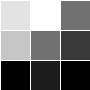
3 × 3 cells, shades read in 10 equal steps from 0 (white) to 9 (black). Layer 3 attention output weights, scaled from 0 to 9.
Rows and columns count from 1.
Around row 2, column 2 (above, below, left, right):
0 8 2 7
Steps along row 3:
down up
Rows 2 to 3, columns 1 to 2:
2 5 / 9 8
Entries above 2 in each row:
1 2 3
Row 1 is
1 0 5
